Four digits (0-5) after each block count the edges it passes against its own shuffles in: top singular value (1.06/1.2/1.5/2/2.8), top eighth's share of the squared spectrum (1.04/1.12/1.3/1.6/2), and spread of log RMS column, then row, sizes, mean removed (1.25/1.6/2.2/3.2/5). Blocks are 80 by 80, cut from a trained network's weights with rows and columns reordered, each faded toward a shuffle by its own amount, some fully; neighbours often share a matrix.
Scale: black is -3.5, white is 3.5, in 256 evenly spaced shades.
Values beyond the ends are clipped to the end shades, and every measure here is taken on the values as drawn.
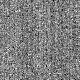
3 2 0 1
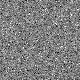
0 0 0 0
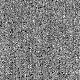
2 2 0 1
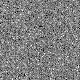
1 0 0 0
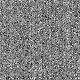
2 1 0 1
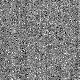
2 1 0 0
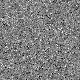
0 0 0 0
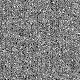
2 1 0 0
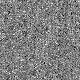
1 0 0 0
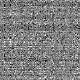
3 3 3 1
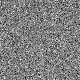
0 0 0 0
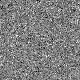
0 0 0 0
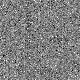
0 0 0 0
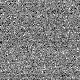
2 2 1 0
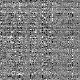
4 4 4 1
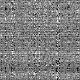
4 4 4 1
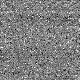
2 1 1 0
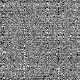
3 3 3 0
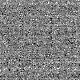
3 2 2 0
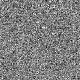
2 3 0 1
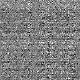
3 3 3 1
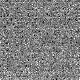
2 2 1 0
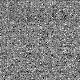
2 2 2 0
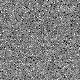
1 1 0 0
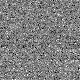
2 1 0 0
